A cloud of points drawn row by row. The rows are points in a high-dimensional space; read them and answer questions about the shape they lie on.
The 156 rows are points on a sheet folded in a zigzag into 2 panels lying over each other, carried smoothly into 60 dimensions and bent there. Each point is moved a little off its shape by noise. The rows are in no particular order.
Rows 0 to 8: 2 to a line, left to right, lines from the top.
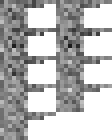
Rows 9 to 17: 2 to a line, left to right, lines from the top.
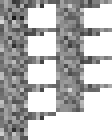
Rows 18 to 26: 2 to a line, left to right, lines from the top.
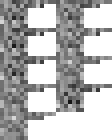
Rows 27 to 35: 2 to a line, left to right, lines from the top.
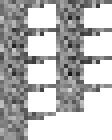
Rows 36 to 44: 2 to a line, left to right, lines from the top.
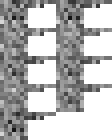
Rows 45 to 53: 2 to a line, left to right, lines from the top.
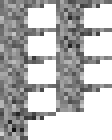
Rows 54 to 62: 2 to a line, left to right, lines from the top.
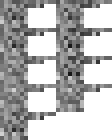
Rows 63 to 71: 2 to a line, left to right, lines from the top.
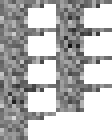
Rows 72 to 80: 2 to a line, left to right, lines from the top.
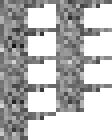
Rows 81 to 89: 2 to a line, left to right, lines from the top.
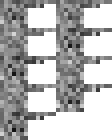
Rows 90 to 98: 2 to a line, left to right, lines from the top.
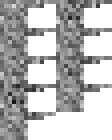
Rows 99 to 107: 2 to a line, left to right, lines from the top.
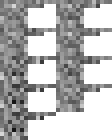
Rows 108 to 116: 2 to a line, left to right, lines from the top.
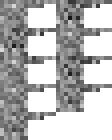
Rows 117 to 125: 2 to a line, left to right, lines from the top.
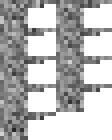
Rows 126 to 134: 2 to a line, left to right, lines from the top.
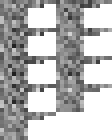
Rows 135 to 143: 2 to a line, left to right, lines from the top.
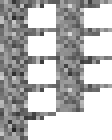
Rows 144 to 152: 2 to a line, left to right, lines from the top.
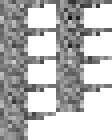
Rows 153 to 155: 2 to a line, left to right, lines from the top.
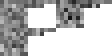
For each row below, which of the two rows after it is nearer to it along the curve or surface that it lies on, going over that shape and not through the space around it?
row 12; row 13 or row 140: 13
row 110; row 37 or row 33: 37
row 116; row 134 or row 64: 64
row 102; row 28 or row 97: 28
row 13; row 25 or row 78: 78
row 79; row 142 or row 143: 142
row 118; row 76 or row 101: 76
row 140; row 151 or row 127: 127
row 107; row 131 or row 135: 131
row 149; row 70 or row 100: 70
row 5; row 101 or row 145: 145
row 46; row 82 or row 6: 82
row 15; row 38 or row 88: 38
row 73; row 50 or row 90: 50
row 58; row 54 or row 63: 63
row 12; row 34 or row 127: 34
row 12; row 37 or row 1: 37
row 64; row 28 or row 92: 28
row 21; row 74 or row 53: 74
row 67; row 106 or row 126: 106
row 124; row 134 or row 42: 42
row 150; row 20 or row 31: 31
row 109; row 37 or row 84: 37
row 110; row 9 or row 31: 9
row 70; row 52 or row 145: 145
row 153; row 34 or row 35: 34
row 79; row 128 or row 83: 83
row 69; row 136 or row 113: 113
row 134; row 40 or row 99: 40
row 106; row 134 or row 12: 134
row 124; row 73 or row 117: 117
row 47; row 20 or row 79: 79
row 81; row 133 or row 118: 118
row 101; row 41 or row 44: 41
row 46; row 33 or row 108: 33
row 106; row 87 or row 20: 87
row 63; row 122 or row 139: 139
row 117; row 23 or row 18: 18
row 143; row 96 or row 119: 96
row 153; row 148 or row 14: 148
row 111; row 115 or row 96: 96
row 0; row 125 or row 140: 125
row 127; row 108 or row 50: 50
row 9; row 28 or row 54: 28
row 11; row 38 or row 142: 38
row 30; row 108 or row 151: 151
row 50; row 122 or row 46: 46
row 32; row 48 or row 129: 48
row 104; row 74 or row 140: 74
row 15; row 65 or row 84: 84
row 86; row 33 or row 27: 33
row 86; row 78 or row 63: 78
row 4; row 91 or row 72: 72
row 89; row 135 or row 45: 135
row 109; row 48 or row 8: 48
